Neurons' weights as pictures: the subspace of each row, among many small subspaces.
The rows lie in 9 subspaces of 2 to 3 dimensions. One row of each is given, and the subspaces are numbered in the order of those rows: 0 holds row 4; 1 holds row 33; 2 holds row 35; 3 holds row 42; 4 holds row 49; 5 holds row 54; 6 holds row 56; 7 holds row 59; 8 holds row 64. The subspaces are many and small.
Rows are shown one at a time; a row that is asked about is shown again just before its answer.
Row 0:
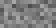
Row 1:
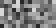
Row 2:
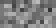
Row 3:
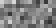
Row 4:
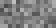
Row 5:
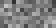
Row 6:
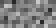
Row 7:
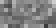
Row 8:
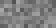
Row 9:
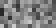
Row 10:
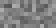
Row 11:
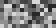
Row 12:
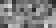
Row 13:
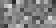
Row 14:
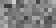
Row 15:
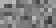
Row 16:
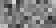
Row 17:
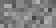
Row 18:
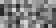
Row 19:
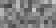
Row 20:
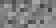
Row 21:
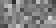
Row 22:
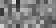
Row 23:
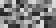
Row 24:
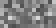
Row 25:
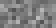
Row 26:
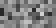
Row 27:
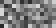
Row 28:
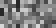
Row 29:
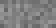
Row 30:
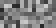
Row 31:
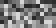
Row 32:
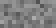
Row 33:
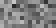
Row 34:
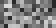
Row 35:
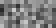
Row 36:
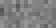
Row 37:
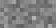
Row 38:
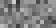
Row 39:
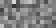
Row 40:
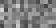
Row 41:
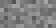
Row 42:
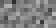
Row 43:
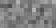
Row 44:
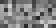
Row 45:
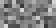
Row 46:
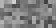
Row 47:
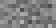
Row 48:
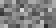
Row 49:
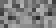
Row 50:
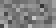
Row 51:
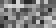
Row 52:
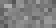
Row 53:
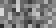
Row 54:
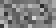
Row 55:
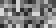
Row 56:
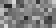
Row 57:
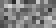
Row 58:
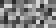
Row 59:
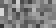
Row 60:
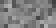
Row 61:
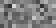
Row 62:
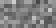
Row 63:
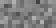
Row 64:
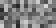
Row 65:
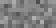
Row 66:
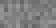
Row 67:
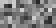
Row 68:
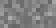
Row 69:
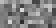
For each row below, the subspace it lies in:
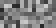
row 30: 8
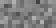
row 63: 3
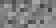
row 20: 5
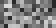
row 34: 0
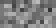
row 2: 5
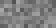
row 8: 0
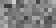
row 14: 6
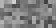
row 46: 1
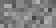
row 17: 5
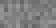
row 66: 8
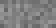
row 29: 8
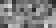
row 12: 2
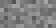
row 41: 5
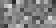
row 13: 7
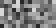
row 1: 7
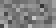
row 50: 5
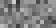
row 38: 7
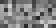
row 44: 8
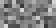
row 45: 4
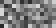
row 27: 6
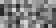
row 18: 2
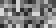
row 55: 0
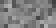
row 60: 2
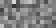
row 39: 6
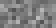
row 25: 2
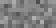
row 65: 3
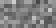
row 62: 5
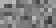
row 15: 1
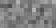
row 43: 2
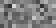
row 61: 1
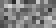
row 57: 6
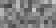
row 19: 2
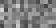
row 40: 8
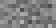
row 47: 1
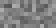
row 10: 8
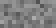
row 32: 3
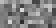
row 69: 1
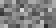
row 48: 4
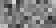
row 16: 7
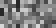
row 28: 7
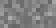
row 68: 4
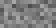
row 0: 5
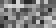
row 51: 6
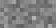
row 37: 5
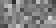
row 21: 7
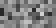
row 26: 4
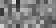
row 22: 7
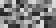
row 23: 4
